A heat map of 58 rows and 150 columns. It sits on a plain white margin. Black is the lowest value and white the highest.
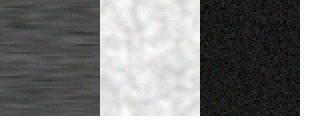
The table splits into one row of 3 panels. Panel 1,1: low, streaked across, faint in contrast. Panel 1,2: very high, blotchy, faint in contrast. Panel 1,3: very low, fine-grained, faint in contrast.
